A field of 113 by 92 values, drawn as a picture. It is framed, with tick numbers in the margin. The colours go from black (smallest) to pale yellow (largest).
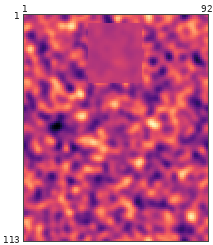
Slope: none. Mirror symmetry: none. Grain: blotchy. Histogram: bell-shaped. Odd patch: calmer, in the top middle. Lone odd cells: none. Calmest part: top middle. Odd rows or columns: none.
